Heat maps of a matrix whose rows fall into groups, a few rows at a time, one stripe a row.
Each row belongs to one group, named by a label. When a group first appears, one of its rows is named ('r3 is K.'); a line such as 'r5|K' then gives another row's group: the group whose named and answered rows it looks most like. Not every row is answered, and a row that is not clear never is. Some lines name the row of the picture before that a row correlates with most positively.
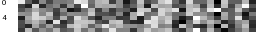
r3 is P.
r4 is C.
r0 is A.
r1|A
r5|C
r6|A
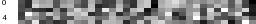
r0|P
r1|P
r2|A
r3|C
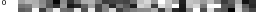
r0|P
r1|P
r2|C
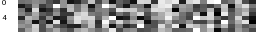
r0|P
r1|A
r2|A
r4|C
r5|A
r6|P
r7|C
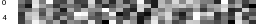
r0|P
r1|P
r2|A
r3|C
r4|C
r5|C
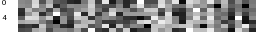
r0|P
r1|P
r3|C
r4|C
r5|P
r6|A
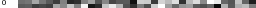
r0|P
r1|A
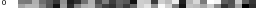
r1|P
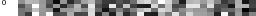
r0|P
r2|P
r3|P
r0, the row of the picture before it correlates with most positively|1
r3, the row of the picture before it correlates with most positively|0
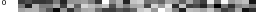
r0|A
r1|A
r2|P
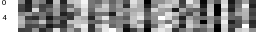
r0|A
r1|A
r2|A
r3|A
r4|A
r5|A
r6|A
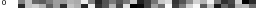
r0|C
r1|C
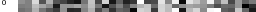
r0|P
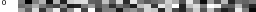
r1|P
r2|C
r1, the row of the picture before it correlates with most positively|2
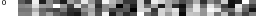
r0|A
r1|C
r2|P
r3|P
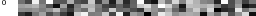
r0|P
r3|A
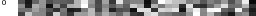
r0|A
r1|A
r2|P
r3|C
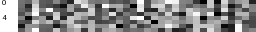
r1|A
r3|C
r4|A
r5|P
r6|C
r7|C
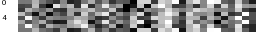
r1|A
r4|C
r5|A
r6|C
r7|P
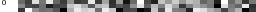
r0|P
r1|A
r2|C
